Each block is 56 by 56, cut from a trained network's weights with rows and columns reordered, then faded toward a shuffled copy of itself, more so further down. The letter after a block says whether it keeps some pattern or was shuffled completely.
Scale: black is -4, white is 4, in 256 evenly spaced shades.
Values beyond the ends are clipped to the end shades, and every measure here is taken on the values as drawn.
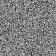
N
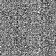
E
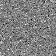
N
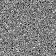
N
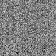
E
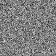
N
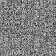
E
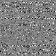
E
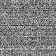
E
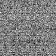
E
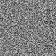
E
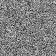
N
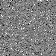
N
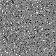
N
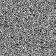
N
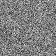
N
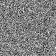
N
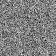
N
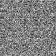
E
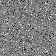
N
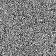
N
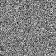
E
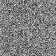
E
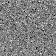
N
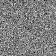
N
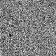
E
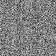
E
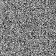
E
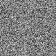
E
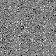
E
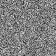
N
